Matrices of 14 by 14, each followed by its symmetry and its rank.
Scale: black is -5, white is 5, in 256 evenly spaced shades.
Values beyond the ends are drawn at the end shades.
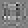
antisymmetric, rank two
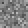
symmetric, full rank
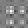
symmetric, rank one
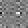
neither, rank two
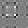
symmetric, rank one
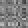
antisymmetric, rank two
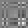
symmetric, rank one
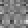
neither, rank two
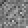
symmetric, full rank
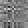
neither, rank two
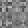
antisymmetric, rank two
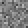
symmetric, full rank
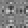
antisymmetric, rank two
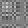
symmetric, rank one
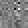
neither, rank two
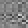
neither, rank two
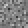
symmetric, full rank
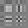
symmetric, rank one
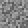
symmetric, full rank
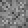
symmetric, full rank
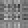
antisymmetric, rank two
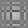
symmetric, rank one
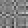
antisymmetric, rank two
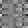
neither, rank two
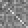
symmetric, full rank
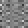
neither, rank two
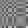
symmetric, rank one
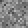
symmetric, full rank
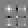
symmetric, rank one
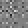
antisymmetric, rank two
